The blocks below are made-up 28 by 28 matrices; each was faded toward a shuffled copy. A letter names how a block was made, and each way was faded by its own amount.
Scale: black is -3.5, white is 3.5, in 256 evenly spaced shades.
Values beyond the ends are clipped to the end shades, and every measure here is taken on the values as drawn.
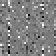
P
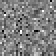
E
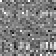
E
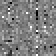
P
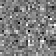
E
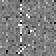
P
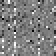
P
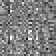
E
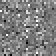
P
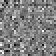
E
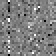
P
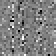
P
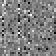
P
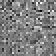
E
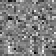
E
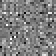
E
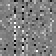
P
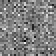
E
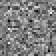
E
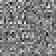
E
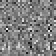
E
